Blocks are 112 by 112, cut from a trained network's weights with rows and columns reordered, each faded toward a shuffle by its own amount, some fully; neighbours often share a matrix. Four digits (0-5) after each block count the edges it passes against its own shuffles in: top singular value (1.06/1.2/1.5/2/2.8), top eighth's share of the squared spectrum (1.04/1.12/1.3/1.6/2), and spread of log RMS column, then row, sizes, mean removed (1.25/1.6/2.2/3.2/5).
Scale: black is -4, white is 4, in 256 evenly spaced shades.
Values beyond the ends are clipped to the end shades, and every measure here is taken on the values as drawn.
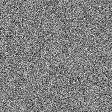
0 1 0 0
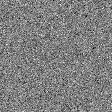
0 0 0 0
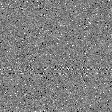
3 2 0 2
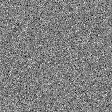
0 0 0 0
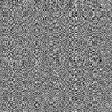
5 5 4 3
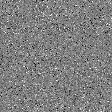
2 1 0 1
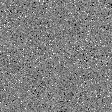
0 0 0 0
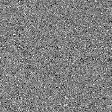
2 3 1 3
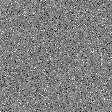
0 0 0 0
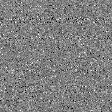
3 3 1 2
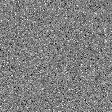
1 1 0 0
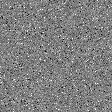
0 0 0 0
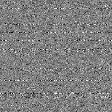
3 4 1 3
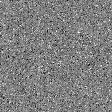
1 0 0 0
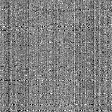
4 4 2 3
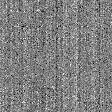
4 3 1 2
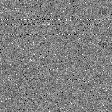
3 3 0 2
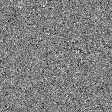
1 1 0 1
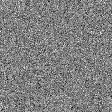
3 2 0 0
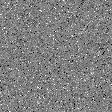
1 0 0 0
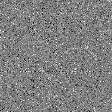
3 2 1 1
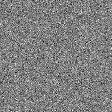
2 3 1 2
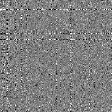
4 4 3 2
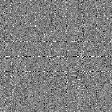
4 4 3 2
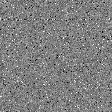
2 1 0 1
